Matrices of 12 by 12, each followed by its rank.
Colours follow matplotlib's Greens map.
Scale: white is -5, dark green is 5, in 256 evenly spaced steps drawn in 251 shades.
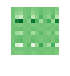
one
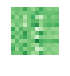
two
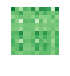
two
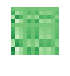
one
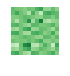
two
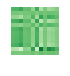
one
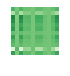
one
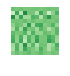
two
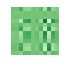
one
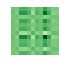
one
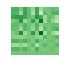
two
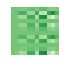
one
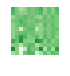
two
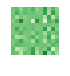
two
